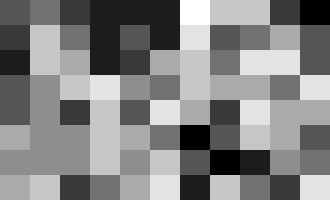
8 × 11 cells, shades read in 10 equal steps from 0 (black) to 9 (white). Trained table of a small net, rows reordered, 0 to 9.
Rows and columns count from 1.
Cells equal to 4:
10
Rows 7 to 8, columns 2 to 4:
5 5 7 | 7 2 4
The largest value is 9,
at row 1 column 7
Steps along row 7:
same same up down up down down up up down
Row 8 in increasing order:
1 2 2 4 4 6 6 7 7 8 8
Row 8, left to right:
6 7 2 4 6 8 1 7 4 2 8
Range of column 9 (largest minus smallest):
7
